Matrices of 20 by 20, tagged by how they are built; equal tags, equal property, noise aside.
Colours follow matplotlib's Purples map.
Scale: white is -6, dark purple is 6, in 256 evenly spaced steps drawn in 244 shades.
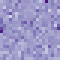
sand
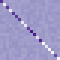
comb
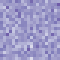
sand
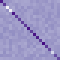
comb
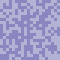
sand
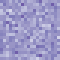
sand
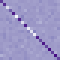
comb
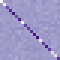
comb
